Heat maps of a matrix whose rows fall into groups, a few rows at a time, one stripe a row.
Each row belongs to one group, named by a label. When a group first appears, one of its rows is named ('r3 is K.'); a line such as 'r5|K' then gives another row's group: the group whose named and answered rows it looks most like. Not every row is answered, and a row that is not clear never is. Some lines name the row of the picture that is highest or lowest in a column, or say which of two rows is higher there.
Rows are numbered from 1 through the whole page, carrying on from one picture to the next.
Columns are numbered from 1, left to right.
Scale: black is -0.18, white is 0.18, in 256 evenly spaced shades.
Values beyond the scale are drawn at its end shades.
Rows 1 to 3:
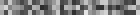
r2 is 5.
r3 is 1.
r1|1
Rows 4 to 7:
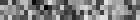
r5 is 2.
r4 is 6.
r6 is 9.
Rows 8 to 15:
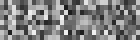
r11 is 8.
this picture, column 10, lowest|12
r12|2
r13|8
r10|9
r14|9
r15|6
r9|8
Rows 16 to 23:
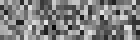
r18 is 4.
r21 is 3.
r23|3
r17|9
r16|5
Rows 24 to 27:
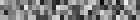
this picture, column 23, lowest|26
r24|5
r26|4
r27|9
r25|3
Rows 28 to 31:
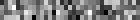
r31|3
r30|3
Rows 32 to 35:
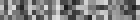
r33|8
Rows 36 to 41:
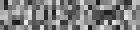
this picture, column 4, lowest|40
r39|3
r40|6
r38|3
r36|6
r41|4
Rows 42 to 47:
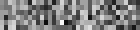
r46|2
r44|2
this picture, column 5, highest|45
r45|4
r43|5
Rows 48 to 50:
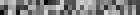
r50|6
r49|8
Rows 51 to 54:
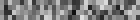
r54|6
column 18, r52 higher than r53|Yes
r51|1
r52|4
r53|3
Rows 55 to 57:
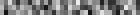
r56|5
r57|4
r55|5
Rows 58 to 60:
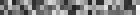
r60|9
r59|1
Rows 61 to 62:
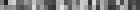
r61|2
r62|2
